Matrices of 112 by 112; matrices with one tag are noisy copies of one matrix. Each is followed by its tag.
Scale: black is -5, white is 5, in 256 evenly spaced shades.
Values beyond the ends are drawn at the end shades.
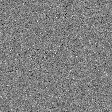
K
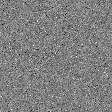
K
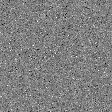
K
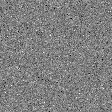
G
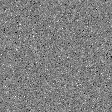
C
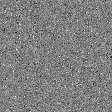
C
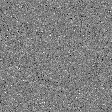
G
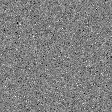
C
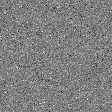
G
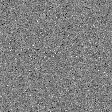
K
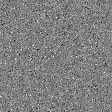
K
